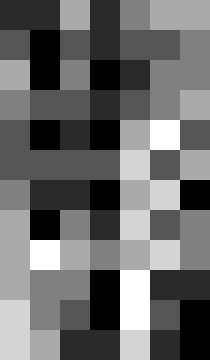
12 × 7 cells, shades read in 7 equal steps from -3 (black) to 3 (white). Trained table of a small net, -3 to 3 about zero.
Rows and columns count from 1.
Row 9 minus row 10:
0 3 1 3 -2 4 2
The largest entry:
3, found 4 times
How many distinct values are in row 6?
3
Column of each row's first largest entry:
3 7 1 7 6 5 6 5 2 5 5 1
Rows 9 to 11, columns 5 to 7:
1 2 0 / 3 -2 -2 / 3 -1 -3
